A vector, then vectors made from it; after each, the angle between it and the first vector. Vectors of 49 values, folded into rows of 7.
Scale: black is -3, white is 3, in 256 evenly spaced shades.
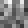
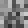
partly aligned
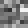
orthogonal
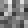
nearly parallel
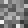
orthogonal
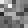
partly aligned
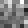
nearly parallel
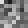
partly opposed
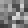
partly aligned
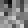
nearly opposite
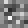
orthogonal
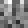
nearly parallel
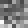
partly opposed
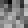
nearly opposite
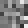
partly aligned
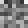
partly opposed
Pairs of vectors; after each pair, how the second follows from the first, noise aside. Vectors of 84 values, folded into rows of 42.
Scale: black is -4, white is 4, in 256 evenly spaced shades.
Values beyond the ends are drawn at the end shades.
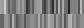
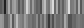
negated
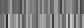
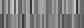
reversed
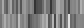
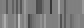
partly zeroed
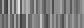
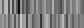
negated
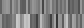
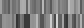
negated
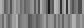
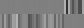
partly zeroed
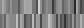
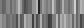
negated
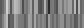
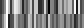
scaled up
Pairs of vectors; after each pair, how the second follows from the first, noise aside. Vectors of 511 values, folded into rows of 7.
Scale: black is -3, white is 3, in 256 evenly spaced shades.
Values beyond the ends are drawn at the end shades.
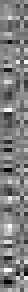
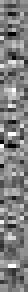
wrapped around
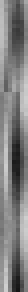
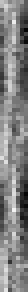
wrapped around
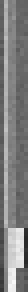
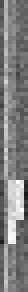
wrapped around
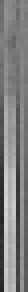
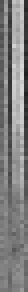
reversed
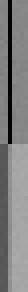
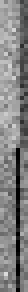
reversed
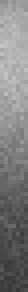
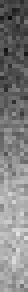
reversed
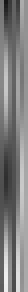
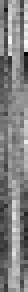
wrapped around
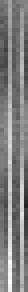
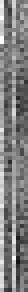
wrapped around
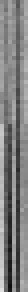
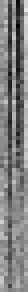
reversed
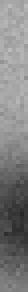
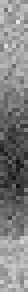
wrapped around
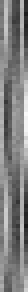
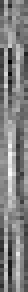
wrapped around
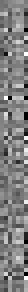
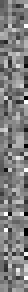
wrapped around
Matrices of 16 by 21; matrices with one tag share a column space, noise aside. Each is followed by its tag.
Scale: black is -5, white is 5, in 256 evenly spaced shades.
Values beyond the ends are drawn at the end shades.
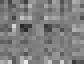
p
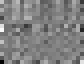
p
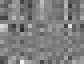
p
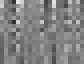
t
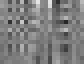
t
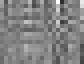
t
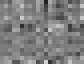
p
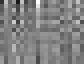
t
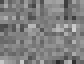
p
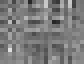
t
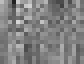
t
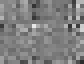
p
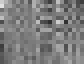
t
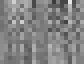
t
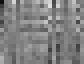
t
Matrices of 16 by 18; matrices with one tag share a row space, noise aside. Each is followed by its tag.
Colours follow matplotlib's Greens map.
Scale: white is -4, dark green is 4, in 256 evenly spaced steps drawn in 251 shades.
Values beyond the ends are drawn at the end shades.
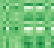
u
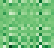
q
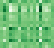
q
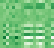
u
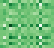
q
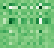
q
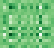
q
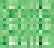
q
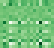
q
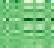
u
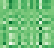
q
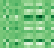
u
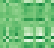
u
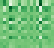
q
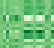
u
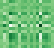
q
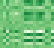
u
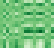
u
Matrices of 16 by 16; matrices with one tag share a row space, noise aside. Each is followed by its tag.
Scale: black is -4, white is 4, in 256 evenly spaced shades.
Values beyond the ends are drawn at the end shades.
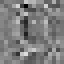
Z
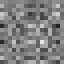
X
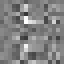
Z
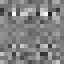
X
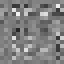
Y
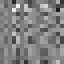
Y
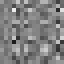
Y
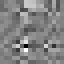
Z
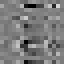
Z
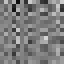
Y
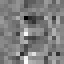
Z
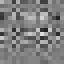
X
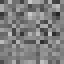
X
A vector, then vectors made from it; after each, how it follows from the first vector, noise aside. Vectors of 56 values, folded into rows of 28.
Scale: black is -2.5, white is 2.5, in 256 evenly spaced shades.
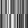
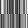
wrapped around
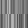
shrunk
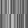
shrunk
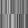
shrunk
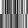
wrapped around
